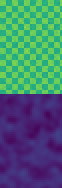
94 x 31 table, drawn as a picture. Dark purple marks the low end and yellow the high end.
The table splits into 2 rows of 1 panel. Panel 1,1: high, checkered. Panel 2,1: very low, blotchy, faint in contrast.
